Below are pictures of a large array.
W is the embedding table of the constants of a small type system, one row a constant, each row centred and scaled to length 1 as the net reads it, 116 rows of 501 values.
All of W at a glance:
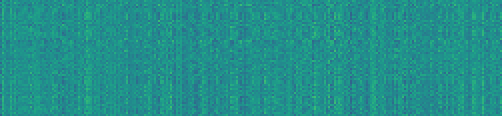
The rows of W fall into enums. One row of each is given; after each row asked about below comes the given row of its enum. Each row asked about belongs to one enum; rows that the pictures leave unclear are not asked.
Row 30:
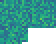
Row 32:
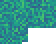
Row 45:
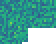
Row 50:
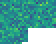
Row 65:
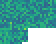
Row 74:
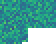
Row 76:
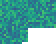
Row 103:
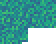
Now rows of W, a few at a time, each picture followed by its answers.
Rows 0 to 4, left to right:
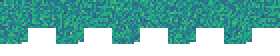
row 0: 30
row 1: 45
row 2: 74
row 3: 103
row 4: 45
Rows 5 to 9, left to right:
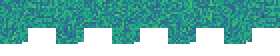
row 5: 45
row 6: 76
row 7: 65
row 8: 32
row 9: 45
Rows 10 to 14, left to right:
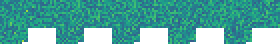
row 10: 45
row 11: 32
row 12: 32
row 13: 103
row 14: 76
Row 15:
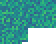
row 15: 103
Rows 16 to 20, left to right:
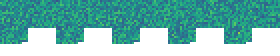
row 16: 103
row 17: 30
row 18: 103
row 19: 76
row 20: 45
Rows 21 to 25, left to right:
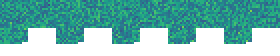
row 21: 65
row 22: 32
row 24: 74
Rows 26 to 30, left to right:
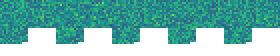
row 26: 32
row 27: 50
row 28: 30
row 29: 65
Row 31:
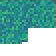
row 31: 103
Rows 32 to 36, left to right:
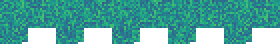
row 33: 76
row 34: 76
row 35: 30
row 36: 32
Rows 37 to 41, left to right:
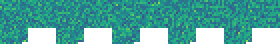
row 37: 74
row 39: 50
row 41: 45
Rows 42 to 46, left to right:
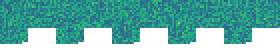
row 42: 45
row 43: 65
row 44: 76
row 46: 30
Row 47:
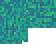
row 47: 45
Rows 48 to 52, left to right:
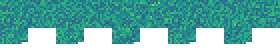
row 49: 65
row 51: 103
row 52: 45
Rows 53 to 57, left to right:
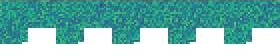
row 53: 76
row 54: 65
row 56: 103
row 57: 65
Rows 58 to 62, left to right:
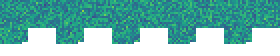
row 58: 65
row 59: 45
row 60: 74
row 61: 32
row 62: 30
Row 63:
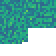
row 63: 45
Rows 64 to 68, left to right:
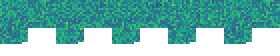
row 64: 76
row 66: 65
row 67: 30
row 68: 76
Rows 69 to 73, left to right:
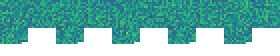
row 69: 103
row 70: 30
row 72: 30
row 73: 32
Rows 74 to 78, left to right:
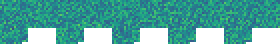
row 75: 65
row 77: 103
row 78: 103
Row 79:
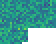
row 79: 65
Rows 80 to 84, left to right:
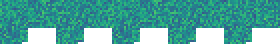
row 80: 76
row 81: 103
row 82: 76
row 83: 103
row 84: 30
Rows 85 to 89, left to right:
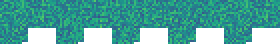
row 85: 32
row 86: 45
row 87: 30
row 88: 103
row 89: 32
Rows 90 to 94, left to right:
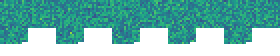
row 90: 30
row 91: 45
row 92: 76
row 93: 74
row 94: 30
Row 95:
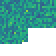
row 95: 45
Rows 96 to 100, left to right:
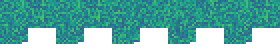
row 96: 32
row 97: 32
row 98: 103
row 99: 76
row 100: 32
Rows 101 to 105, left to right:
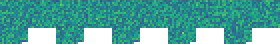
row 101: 103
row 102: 30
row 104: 45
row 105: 76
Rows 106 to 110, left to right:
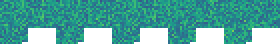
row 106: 32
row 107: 30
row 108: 32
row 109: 76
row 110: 65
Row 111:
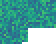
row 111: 76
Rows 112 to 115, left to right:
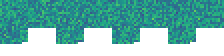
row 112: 76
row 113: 103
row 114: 30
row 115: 45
